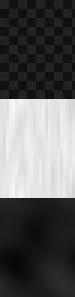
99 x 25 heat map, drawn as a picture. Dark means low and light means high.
The table splits into 3 rows of 1 panel. Panel 1,1: very low, checkered, faint in contrast. Panel 2,1: very high, streaked downward, faint in contrast. Panel 3,1: very low, smooth, faint in contrast.
